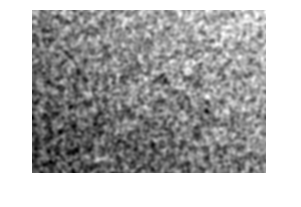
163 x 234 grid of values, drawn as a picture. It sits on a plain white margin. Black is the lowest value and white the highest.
Slope: up to the top right. Stripes: none. Ninth with the highest average: top right. Average level on the scale: 50%. Ninth with the lowest average: bottom left.
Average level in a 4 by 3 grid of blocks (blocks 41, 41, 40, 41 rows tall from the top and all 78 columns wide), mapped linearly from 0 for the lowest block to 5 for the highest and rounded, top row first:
345 | 234 | 123 | 012
